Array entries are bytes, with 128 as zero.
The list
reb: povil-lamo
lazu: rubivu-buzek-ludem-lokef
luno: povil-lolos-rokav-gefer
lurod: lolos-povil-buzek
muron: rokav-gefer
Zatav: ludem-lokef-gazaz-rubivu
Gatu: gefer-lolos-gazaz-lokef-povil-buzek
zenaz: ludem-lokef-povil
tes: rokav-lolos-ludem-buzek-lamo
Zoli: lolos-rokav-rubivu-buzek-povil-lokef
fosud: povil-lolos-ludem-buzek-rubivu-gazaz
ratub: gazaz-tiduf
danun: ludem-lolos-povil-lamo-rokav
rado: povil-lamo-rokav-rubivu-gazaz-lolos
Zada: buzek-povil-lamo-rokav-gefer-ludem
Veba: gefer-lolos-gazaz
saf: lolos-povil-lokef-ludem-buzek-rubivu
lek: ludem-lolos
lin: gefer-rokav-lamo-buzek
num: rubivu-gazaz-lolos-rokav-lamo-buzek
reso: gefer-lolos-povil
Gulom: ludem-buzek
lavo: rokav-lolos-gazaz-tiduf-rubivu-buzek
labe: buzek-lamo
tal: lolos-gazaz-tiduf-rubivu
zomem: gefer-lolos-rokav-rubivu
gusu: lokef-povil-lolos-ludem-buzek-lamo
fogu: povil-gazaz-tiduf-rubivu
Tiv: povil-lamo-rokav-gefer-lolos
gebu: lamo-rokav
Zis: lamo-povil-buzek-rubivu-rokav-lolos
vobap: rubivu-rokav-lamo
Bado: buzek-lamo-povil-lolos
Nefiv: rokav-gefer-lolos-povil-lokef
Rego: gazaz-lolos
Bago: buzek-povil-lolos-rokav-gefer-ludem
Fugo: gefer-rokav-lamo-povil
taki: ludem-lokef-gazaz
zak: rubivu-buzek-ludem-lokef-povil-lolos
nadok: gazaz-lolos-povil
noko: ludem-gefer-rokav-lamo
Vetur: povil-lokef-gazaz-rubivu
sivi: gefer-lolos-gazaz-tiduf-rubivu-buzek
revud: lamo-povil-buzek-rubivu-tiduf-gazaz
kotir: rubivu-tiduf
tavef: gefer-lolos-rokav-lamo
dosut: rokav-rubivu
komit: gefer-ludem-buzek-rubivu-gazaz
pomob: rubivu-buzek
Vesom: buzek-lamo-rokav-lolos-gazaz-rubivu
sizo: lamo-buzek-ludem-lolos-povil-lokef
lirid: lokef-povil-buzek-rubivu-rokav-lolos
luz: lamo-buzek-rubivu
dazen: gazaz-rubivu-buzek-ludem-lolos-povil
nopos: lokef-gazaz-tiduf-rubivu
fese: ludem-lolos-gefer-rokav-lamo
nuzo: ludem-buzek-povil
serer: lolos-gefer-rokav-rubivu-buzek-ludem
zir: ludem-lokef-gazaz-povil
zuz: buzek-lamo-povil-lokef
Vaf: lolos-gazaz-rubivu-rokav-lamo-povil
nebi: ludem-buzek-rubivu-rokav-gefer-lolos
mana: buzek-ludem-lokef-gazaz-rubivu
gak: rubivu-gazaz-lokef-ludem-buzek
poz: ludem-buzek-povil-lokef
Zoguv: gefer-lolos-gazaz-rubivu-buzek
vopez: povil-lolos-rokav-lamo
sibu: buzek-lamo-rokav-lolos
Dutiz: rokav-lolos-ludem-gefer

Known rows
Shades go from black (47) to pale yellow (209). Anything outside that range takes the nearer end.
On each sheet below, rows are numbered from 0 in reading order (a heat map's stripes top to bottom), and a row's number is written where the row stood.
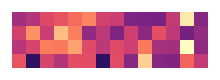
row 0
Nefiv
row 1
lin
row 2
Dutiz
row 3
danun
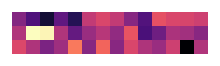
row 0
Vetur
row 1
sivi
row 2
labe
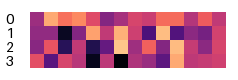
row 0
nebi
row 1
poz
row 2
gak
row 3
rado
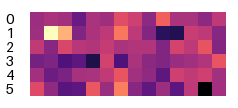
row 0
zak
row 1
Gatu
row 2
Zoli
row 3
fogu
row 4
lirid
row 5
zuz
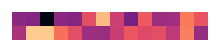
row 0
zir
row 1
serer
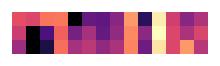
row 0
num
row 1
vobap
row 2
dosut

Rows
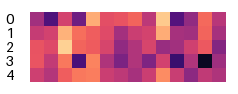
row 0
lek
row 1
fese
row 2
tavef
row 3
Bado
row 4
tes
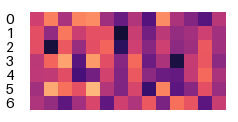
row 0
Zada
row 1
Tiv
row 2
vopez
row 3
reso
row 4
nadok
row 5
Bago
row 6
pomob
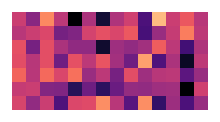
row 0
Vaf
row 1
Rego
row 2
Zis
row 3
sizo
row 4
sibu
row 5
revud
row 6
gusu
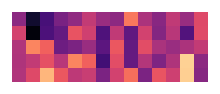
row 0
kotir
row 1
reb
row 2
fosud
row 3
luno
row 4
zomem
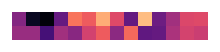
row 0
zenaz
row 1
ratub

